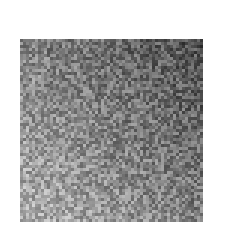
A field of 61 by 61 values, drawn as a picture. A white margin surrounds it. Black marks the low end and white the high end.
Stripes: none. Ninth with the lowest average: top right. Slope: up to the bottom left. Grain: fine. Odd rows or columns: none. Average level on the scale: 50%.
